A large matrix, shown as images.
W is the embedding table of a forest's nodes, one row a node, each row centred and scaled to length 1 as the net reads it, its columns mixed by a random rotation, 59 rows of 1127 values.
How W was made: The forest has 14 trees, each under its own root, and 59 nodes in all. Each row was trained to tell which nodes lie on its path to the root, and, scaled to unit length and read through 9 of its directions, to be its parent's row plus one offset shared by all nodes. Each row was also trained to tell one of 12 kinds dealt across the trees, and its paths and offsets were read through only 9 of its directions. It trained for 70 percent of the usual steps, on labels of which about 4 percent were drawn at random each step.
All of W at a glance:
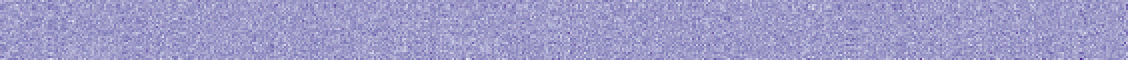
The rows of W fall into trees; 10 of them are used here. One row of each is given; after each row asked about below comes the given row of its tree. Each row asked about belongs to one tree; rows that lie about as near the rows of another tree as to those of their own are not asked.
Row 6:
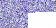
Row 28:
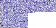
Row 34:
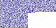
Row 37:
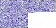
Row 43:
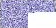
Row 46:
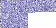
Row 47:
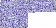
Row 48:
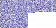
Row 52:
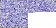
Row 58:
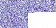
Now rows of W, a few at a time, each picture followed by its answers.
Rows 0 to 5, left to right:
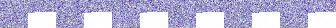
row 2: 34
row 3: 58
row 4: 48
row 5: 47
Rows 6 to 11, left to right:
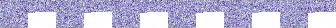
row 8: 28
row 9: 48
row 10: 37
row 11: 47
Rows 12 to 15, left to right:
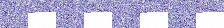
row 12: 46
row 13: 37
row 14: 47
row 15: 37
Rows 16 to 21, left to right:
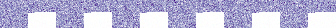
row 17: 34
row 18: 52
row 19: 52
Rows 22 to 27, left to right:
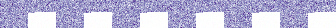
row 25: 34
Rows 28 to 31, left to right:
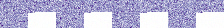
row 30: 46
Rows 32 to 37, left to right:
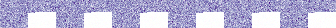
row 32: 47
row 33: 47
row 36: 52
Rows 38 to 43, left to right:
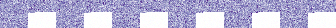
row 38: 28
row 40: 37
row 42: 58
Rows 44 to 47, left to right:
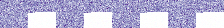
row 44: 28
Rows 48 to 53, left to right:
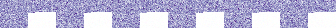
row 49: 34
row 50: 28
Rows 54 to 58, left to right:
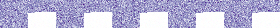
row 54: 52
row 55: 58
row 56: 6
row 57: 28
